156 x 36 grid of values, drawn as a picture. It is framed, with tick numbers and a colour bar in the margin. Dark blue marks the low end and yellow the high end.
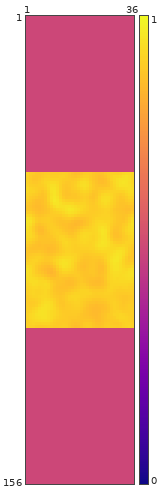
The table splits into 3 rows of 1 panel. Panel 1,1: middling, flat. Panel 2,1: very high, blotchy, faint in contrast. Panel 3,1: middling, flat.
